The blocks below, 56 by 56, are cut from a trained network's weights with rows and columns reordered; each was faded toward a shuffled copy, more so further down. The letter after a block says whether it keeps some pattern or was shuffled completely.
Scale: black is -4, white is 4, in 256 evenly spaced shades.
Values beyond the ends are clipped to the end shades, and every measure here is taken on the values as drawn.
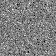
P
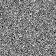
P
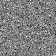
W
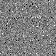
W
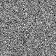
W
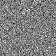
P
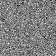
W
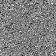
W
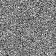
P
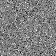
P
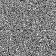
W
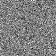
W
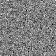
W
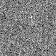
P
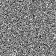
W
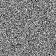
P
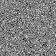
W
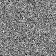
P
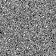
P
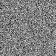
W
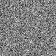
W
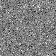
P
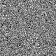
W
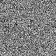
W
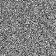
P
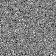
W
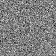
P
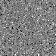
W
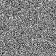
W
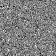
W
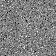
P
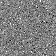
P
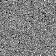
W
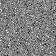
P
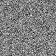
W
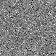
P
